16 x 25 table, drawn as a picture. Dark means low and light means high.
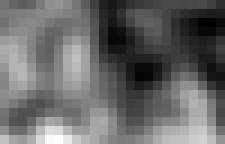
The top right is the ninth with the lowest average. There are no lone odd cells. The field climbs toward the bottom left. On average the colour sits 40% of the way up the scale.
